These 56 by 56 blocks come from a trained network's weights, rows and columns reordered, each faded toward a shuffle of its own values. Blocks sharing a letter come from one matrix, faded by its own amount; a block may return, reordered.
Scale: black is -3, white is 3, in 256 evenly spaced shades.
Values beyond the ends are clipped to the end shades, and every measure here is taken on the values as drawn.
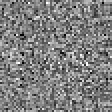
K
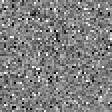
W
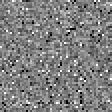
W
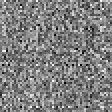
K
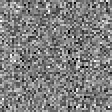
K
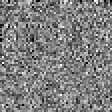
K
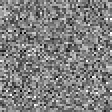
K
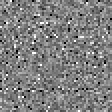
W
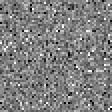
W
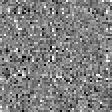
W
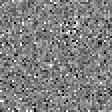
W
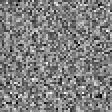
K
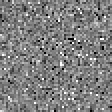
W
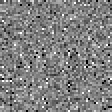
W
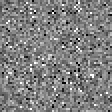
W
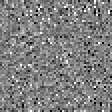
W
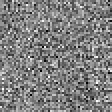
K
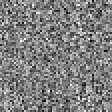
K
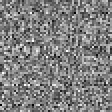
K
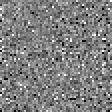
W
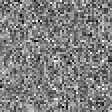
K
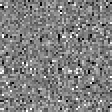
W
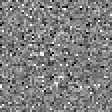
W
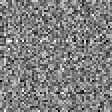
K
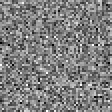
K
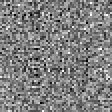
K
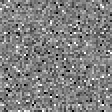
W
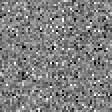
W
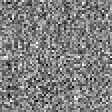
K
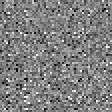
W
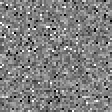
W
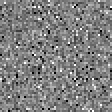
W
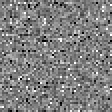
W
